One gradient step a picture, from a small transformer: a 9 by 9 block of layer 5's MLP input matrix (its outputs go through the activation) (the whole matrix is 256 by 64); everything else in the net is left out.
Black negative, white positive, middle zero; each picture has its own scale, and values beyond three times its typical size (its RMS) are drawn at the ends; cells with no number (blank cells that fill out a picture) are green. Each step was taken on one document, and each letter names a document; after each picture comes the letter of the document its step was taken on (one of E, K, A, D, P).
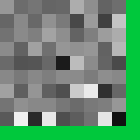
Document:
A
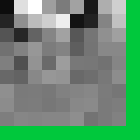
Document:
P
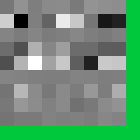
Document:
A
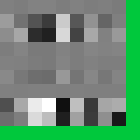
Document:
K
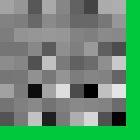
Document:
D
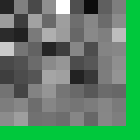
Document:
P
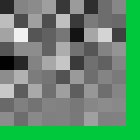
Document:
P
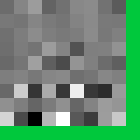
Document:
D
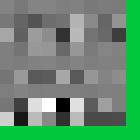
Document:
K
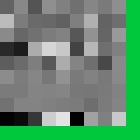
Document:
P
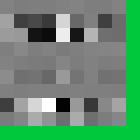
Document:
K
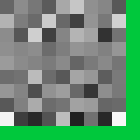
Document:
D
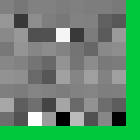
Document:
K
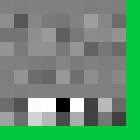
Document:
K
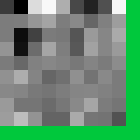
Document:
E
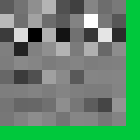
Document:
E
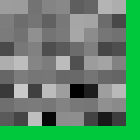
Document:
D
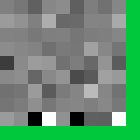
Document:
D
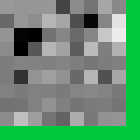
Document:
E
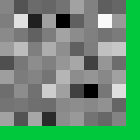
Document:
A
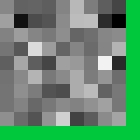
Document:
A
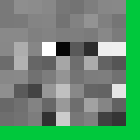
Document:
D
